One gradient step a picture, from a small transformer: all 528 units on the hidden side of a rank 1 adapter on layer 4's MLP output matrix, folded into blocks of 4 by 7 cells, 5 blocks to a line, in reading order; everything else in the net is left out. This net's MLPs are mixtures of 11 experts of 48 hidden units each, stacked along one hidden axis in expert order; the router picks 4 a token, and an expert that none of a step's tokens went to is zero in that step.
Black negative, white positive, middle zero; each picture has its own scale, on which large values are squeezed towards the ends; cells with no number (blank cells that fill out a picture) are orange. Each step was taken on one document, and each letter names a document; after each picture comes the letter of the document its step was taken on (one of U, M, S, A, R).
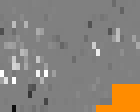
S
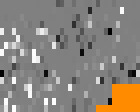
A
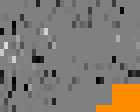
A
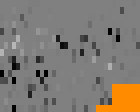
S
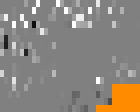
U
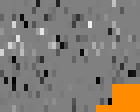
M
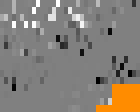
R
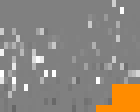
A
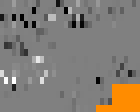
R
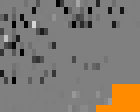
U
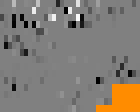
R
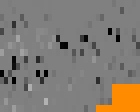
S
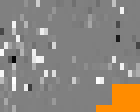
A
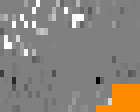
U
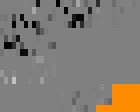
U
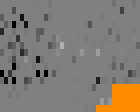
S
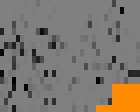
A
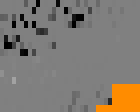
U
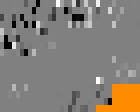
U
